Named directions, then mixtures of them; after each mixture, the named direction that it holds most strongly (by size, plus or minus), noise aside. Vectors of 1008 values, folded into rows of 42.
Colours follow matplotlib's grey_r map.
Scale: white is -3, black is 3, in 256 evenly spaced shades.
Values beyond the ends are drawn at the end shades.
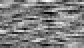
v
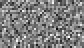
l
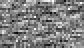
v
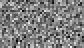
l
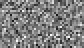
l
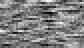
v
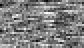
v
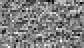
l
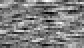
v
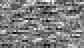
v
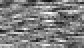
v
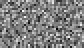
l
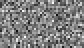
l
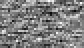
v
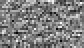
l
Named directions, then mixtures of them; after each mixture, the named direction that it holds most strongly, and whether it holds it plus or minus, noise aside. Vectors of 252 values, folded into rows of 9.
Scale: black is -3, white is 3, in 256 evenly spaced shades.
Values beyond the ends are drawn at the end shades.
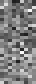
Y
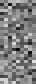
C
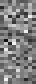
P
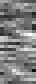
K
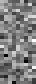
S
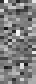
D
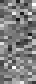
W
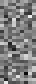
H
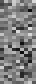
Y, minus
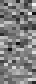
W, plus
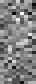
W, minus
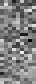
Y, plus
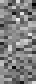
W, minus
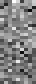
Y, minus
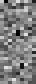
D, minus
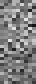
Y, minus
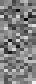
P, minus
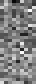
Y, plus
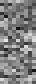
C, plus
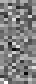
H, plus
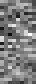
K, plus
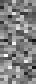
S, minus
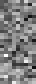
S, minus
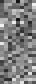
W, plus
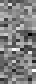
C, minus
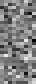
H, plus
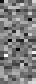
D, plus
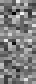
P, minus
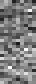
Y, plus
